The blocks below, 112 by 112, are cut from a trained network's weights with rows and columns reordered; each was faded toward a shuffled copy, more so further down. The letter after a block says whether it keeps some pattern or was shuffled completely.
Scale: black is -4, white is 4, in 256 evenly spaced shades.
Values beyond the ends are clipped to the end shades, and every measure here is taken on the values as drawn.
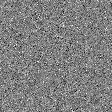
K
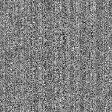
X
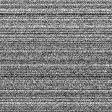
X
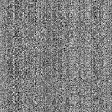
X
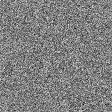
K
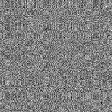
X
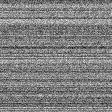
X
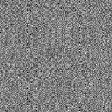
X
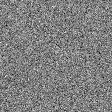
K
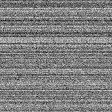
X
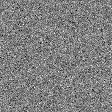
K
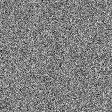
K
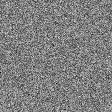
K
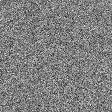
K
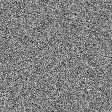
K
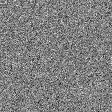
K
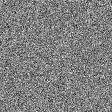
K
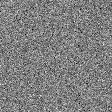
K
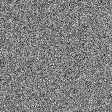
K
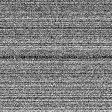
X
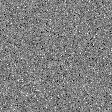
K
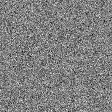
K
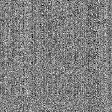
X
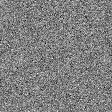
K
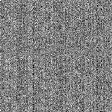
X
